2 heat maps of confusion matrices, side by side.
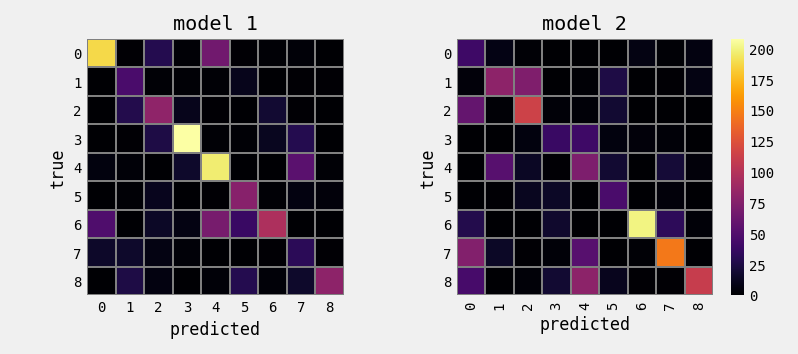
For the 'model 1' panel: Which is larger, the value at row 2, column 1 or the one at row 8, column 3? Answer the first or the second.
the first
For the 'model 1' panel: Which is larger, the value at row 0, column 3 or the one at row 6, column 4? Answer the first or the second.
the second
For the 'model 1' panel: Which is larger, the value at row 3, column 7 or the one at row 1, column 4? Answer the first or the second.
the first
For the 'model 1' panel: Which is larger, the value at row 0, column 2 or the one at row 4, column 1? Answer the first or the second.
the first
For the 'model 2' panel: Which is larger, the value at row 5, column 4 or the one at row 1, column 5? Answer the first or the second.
the second
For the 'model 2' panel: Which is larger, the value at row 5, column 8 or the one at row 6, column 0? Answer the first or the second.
the second
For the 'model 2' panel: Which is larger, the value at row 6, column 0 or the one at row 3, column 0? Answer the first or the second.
the first
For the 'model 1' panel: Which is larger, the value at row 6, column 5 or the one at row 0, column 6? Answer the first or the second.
the first
